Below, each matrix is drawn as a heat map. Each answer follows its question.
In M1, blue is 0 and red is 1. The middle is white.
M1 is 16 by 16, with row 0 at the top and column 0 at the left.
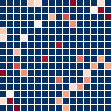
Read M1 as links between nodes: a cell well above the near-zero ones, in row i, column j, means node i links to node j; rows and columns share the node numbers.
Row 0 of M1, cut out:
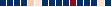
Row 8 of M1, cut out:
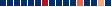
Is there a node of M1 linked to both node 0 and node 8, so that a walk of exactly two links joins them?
yes
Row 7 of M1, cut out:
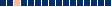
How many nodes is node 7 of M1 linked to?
1
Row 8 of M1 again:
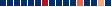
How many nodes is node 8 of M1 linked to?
3
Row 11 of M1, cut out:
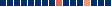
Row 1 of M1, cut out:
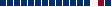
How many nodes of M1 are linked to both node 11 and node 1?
0
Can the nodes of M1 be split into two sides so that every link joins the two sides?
no
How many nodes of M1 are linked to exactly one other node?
3
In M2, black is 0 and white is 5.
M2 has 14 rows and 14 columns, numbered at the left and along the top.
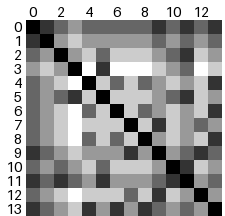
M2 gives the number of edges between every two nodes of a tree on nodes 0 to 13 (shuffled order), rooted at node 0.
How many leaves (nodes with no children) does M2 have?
9
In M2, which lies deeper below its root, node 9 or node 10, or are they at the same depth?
node 10
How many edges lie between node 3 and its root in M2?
3
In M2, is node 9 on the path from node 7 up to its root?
yes
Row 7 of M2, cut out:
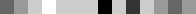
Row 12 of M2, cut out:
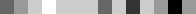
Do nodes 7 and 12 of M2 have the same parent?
yes
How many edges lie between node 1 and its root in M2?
1
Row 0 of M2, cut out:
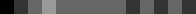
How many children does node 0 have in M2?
4
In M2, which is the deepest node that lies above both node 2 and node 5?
11
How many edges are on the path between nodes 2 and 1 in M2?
3
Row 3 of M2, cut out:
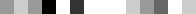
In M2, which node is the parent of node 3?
5
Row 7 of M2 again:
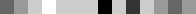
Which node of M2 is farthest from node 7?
3
